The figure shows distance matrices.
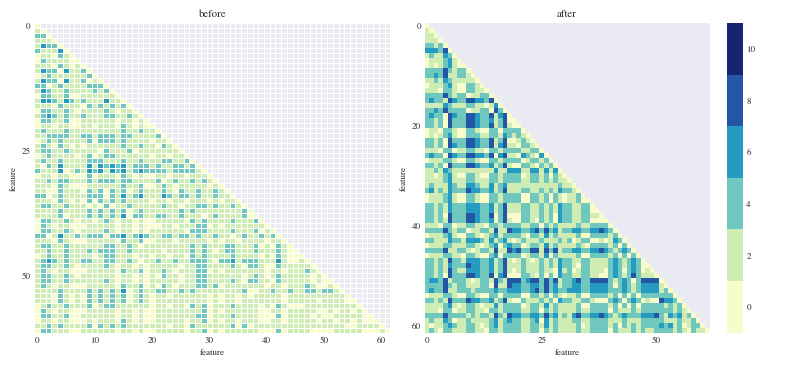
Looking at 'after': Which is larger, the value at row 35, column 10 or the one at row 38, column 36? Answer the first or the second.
the first
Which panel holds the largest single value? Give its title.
after
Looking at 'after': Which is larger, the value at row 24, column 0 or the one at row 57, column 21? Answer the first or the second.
the first
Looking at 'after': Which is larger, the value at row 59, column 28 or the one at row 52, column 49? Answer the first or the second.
the second
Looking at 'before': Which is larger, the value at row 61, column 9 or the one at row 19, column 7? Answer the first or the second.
the first
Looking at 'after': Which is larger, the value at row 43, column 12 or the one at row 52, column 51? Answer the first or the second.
the first
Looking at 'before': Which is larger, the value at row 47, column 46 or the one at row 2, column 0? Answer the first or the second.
the second
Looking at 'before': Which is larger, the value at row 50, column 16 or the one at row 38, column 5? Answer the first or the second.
the first
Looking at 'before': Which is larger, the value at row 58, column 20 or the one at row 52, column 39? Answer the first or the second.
the second
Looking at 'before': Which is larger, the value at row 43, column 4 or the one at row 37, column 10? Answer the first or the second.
the first
